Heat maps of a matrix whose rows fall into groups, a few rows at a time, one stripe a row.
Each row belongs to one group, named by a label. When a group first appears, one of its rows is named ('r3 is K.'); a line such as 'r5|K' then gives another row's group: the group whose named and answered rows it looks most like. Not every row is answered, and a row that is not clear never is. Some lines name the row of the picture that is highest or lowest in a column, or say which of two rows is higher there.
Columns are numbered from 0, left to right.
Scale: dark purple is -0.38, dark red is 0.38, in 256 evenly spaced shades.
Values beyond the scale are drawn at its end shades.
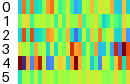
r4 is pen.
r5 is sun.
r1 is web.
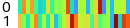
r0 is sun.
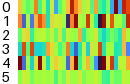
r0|web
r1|pen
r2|web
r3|sun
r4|pen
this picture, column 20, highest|3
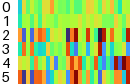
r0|sun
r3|sun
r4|web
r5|pen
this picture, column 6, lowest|3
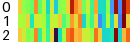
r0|web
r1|web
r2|web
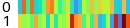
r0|sun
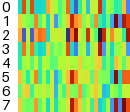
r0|sun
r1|web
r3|sun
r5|web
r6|web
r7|web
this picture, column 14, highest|2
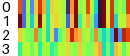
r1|pen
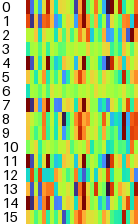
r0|pen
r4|pen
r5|web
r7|pen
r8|web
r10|web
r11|pen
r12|sun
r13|pen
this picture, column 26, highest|2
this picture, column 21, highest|0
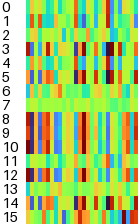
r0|sun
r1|sun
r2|web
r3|pen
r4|sun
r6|sun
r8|pen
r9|pen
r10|pen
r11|sun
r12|pen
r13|sun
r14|pen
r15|web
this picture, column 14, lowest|1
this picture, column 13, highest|15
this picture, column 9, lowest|15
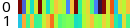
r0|pen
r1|sun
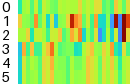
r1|web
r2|web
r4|sun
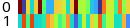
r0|pen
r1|sun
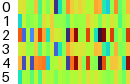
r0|web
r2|pen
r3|web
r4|pen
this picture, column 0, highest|2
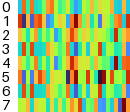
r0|sun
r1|pen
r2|web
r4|web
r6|sun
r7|web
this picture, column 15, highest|7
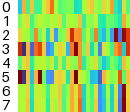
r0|sun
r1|web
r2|web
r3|pen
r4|web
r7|web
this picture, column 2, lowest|0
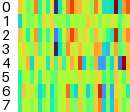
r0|web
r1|sun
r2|web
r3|web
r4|web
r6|sun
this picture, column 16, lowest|4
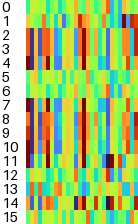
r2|pen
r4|pen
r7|pen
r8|pen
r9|pen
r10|pen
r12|sun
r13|sun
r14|pen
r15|web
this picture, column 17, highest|14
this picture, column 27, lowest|13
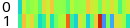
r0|sun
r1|sun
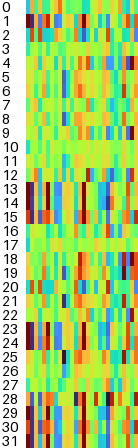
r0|sun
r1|pen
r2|sun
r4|web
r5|web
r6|web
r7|web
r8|web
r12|web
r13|pen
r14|pen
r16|sun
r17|sun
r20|sun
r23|pen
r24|pen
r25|web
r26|web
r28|pen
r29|pen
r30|pen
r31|pen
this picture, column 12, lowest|28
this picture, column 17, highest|28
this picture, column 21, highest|28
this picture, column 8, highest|0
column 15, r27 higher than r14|Yes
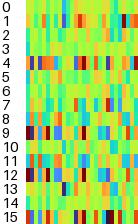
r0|web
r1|web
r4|pen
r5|sun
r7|sun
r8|sun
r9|pen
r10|web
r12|pen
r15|pen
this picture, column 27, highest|4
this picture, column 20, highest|7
